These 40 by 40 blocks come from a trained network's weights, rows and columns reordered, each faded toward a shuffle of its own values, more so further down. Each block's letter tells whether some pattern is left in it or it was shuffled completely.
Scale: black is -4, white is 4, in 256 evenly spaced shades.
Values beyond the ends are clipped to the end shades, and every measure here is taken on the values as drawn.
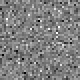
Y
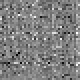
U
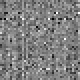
U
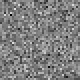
Y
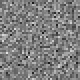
Y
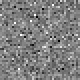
Y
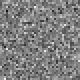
Y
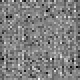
U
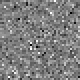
Y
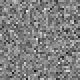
Y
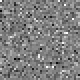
Y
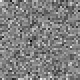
U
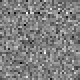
U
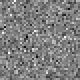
Y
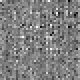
U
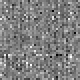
U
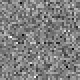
U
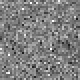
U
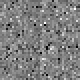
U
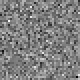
Y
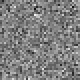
U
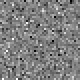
Y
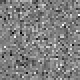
Y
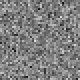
Y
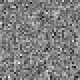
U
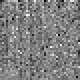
U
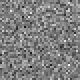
Y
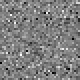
Y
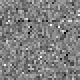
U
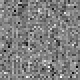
U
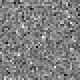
Y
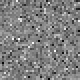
Y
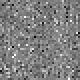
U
